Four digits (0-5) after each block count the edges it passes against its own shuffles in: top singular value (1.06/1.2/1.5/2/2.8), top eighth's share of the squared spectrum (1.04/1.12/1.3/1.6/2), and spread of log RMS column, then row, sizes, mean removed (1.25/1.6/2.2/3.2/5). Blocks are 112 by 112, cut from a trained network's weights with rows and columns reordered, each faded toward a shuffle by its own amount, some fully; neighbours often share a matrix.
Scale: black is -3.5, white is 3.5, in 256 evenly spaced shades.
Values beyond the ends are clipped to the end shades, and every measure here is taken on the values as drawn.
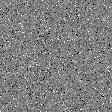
0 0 0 0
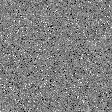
0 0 0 0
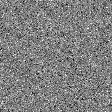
0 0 0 0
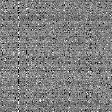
3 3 3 1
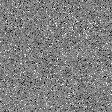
0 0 0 0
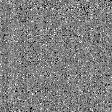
2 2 0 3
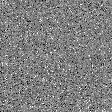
1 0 0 0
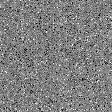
1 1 0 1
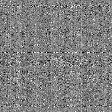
3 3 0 3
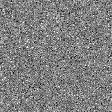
2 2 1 1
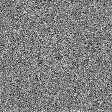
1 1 0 0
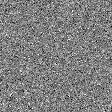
1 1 0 0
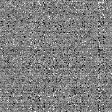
3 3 3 1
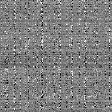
3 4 4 2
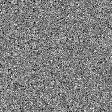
2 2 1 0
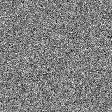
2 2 0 0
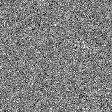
2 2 1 0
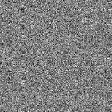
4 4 1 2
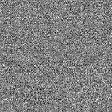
3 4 1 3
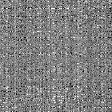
4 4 1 4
